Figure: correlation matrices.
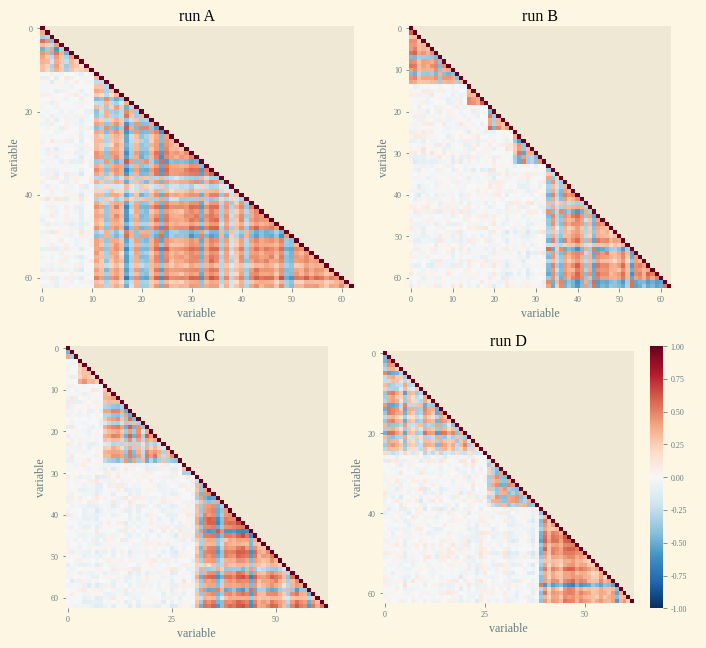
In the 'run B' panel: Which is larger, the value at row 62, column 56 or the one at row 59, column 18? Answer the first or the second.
the second
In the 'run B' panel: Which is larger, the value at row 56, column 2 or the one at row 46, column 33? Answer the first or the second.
the first
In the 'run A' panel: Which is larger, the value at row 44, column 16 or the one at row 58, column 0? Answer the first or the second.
the first
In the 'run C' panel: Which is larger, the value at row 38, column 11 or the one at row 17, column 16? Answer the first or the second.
the first
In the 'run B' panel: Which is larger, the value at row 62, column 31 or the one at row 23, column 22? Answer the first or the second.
the second
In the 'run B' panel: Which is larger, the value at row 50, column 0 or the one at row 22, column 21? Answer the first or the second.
the second
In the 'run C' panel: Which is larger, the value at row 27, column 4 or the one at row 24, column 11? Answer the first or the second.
the second
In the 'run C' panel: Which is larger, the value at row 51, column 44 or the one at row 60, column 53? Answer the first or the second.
the second
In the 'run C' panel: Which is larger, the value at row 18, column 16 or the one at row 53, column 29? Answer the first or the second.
the first
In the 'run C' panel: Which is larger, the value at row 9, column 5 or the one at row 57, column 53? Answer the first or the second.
the first
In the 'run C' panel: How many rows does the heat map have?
63
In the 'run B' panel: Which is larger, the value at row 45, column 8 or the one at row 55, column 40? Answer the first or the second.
the second
